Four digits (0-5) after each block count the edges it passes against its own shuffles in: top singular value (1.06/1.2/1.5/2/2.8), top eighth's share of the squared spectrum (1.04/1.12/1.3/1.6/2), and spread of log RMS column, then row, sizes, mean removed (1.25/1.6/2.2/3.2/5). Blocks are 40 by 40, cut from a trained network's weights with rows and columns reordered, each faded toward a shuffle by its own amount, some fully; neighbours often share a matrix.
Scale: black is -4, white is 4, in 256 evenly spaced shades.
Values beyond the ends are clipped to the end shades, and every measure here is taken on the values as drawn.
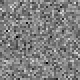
1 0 0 0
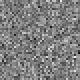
2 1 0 0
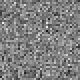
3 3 1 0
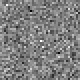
0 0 0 0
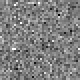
0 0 0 0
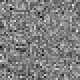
2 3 1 1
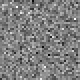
0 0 0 0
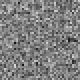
2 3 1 1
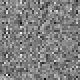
3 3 2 1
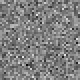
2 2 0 0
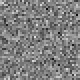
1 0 0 0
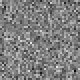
1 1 0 0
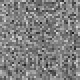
3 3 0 1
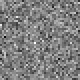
0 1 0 0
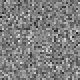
0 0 0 0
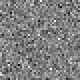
0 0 0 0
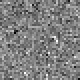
0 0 0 0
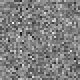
2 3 1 0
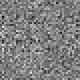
3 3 2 1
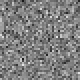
2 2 0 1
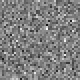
1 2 0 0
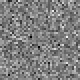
1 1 0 0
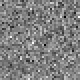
2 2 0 0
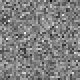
2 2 1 0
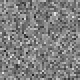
1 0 0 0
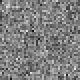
1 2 0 0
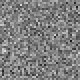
2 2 0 0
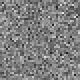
2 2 0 0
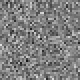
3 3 1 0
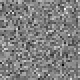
2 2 0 0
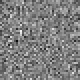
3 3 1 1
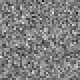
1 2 0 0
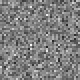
1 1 0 0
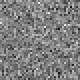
2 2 0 1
